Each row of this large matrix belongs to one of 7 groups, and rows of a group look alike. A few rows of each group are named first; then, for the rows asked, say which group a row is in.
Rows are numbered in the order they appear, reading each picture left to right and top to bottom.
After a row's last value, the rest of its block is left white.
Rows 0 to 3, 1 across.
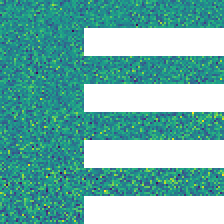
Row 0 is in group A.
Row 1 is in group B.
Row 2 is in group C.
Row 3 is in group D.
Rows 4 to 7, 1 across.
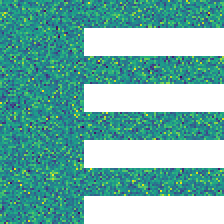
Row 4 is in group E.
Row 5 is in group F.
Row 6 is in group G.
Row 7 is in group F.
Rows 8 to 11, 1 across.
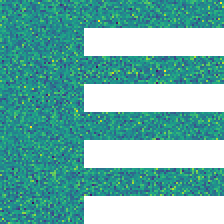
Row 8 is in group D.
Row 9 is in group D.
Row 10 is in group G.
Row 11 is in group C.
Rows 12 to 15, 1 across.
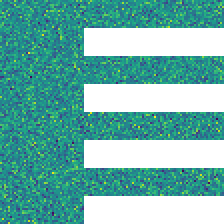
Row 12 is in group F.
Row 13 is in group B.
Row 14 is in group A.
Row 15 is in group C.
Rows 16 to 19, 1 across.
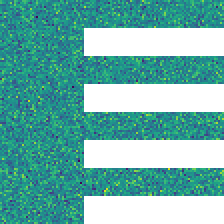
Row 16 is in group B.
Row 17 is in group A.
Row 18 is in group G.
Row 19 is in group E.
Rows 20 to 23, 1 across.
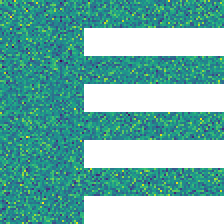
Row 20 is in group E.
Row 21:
D
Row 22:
E
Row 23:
F
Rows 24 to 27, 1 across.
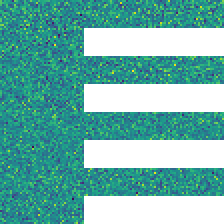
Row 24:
E
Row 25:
D
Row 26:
C
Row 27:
A
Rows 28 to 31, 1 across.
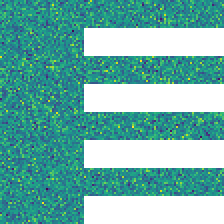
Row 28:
A
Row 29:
F
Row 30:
C
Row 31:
F
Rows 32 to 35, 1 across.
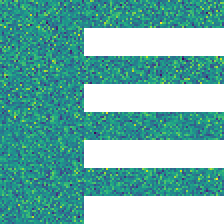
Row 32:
E
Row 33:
C
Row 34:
G
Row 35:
G
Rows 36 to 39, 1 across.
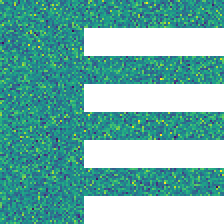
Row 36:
A
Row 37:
E
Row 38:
E
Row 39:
D
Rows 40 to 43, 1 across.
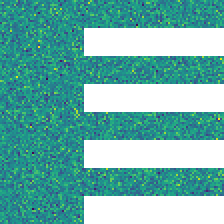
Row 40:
A
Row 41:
D
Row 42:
G
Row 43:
G
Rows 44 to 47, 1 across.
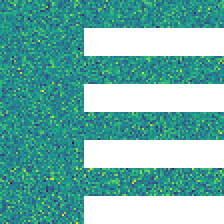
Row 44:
G
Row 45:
F
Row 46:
A
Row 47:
F
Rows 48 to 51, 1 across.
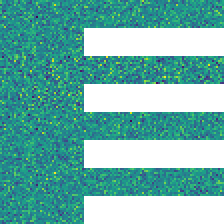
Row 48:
B
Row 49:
G
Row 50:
B
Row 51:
B
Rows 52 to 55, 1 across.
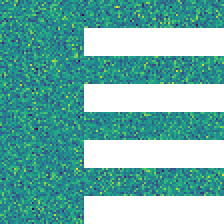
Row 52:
A
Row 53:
C
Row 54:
B
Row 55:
G
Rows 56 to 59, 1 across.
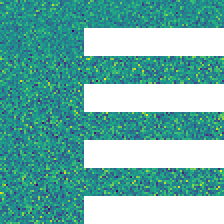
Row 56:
A
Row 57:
E
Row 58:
G
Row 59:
D
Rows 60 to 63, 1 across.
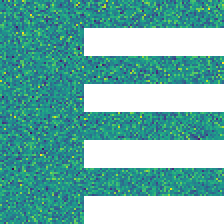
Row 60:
G
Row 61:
D
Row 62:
B
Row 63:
F
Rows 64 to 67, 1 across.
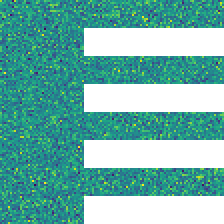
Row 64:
F
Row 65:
B
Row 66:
E
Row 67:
C
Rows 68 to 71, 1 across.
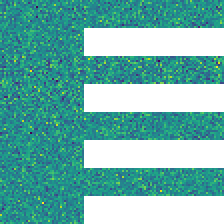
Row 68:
B
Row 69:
G
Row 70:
B
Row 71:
F
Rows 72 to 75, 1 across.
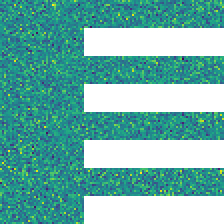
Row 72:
C
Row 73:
C
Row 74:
C
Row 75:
F
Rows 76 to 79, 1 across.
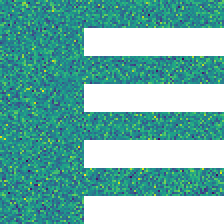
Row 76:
F
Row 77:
C
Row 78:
E
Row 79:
B
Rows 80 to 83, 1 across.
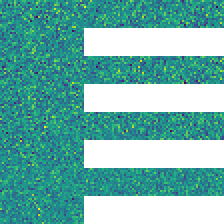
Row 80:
B
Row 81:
B
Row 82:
C
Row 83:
A
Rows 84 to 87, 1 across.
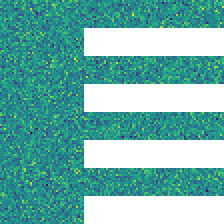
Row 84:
C
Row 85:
G
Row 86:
B
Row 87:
G
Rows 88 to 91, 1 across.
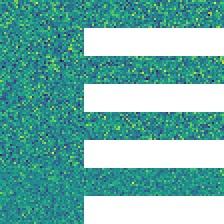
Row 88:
E
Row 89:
D
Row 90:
E
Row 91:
D
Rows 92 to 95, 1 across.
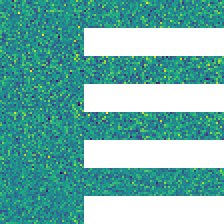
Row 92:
F
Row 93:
G
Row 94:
G
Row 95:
D
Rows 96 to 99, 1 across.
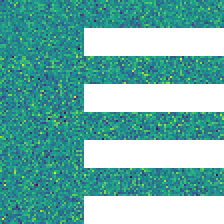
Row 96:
G
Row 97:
F
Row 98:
D
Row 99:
B
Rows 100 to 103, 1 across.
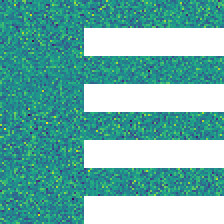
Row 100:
G
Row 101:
F
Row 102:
B
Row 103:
A
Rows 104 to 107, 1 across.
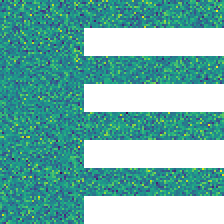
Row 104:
G
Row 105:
G
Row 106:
E
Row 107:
D
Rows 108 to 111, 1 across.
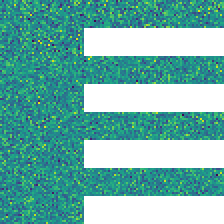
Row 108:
G
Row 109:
A
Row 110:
C
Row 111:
B
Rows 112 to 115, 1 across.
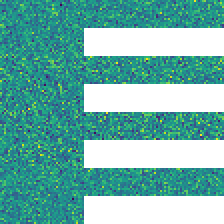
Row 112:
D
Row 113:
F
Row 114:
G
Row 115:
A
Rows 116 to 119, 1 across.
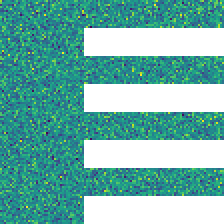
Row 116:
C
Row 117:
C
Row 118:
C
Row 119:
E
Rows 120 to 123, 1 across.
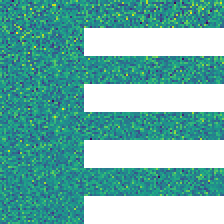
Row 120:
C
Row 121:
C
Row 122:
C
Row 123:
C
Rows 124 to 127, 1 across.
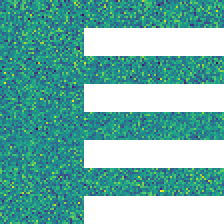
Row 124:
G
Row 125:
B
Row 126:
B
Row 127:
E
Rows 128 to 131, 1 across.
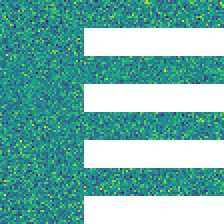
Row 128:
D
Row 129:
B
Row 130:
C
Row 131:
B
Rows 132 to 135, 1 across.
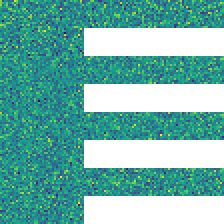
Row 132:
E
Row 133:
E
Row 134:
E
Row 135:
E
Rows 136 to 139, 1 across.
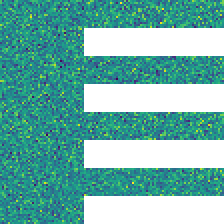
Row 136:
E
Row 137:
D
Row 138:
E
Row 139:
C
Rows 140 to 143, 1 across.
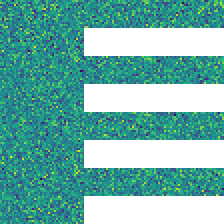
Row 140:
C
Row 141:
G
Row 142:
D
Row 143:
G
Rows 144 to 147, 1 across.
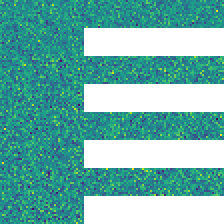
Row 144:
A
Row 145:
D
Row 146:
B
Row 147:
G
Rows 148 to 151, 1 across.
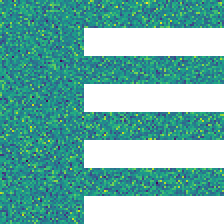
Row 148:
F
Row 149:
D
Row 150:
E
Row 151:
D
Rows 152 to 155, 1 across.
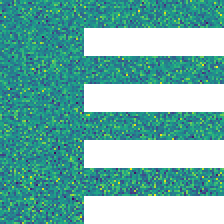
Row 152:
B
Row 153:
C
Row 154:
E
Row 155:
B
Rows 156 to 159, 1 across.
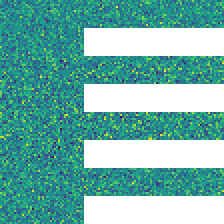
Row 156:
F
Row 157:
D
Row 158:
E
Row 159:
D
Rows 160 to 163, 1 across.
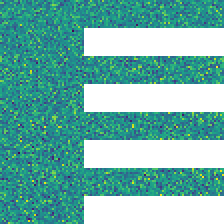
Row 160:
A
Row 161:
E
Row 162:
C
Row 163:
C
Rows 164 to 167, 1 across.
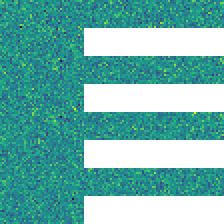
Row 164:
E
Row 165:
D
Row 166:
D
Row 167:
A
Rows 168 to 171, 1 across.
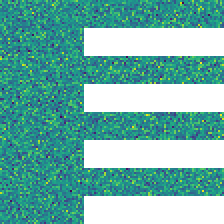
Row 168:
C
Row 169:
E
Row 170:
D
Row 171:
E
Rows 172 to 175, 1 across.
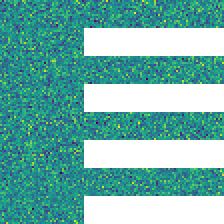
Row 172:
G
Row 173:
C
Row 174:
B
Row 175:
D
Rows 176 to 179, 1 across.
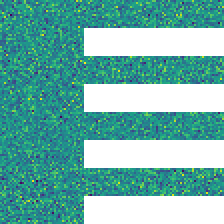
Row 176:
F
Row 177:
B
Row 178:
D
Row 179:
C
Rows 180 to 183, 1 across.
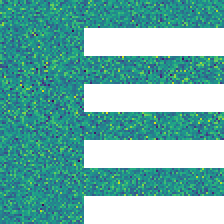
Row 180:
A
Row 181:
C
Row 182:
G
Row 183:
B
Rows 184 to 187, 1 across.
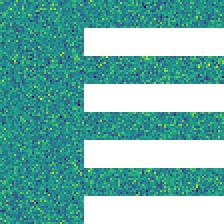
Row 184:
A
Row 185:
G
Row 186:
D
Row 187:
A
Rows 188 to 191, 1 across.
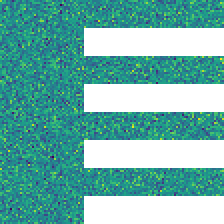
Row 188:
D
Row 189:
D
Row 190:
C
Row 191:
E
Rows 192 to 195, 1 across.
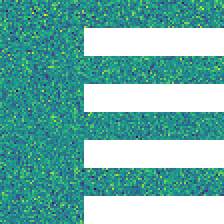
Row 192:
C
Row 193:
F
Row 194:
A
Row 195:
G
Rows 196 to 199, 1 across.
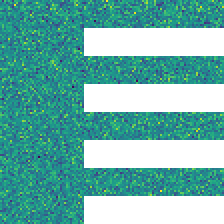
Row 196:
G
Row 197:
A
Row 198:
E
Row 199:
E
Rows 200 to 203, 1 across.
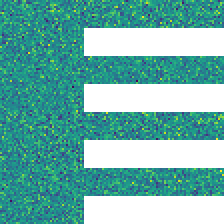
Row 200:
F
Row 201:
A
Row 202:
G
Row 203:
D
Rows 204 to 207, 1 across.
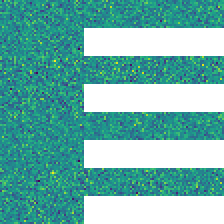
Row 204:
G
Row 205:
B
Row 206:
G
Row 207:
A
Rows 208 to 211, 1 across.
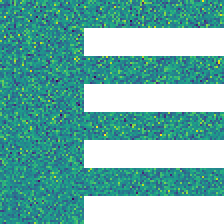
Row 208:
B
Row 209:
G
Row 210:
E
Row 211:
A
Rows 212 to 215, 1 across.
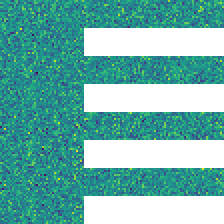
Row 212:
C
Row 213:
B
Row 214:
B
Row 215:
B
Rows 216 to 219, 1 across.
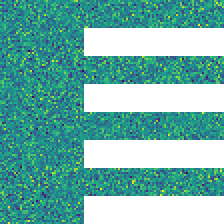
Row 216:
C
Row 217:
G
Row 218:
B
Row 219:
C
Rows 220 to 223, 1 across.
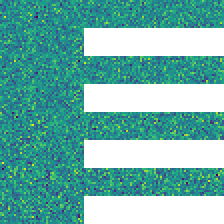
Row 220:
B
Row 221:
B
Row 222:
C
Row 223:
G
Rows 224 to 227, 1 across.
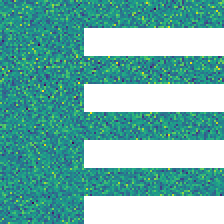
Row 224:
F
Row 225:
F
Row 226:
A
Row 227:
C
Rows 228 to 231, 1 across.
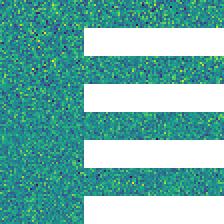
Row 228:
A
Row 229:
C
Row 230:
G
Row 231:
B
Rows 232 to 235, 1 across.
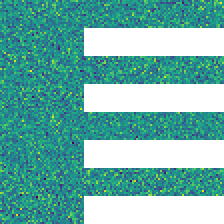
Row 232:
C
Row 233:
G
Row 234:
A
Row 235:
E
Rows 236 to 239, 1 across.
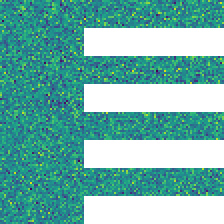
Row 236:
D
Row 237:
D
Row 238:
G
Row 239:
B
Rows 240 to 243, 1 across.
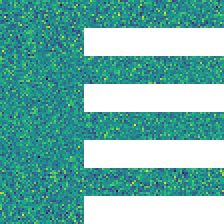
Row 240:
B
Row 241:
E
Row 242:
E
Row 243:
D
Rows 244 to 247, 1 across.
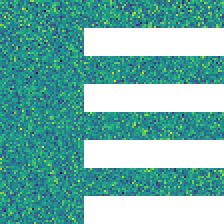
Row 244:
E
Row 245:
B
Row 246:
F
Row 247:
D
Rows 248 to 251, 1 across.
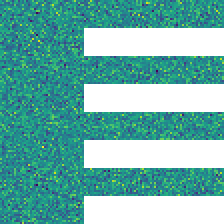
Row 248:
A
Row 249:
D
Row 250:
F
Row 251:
B
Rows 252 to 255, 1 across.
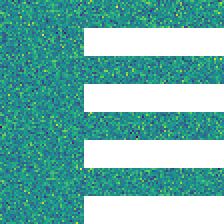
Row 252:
F
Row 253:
C
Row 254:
A
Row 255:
F
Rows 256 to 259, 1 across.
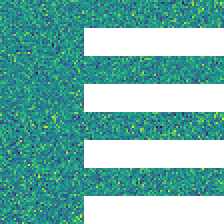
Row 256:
C
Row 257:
B
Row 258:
C
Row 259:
B
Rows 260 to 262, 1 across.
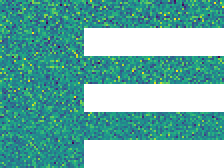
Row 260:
D
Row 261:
F
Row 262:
A
